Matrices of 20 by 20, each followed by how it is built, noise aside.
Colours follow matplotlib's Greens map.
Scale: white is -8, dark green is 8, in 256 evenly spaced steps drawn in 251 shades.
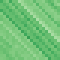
Toeplitz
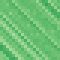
Toeplitz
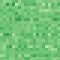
uneven rows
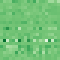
uneven rows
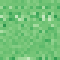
uneven rows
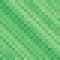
Toeplitz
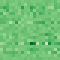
uneven rows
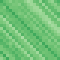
Toeplitz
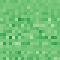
uneven rows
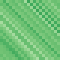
Toeplitz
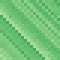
Toeplitz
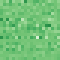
uneven rows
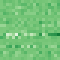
uneven rows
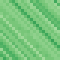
Toeplitz
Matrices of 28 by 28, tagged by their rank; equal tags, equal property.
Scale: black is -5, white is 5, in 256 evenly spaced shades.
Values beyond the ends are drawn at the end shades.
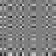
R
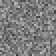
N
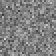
N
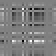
R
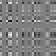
R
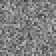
N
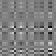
R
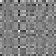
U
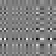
R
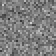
N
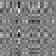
U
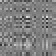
U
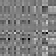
U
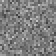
N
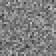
N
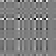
R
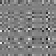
U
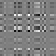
R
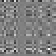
U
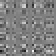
U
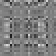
U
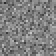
N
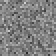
N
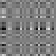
R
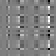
R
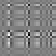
R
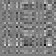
U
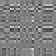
U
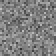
N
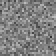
N
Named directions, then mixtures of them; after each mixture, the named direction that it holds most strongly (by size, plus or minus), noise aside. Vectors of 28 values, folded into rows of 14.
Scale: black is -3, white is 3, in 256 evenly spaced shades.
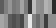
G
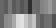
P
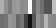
G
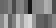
P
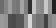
G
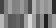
G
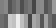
G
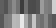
P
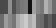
P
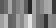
G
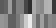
G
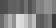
P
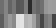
P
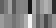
G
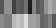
P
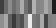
G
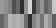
G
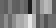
P
